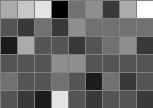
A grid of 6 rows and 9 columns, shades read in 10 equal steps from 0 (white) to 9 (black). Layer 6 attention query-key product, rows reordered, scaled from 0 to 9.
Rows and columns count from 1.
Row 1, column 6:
4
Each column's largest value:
8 7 8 9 7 8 7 7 7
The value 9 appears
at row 1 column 4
